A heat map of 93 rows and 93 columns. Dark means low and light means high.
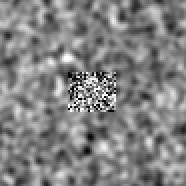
Roughest part: centre. Odd patch: rougher, in the centre. Grain: blotchy. Odd rows or columns: none.
